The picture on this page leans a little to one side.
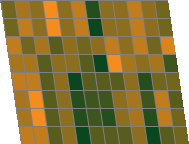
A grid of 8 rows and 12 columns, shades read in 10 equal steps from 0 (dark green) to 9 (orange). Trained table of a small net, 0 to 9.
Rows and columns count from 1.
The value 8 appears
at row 3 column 12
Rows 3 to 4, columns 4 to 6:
3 5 4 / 5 5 3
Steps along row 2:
up down up down up down up same up down down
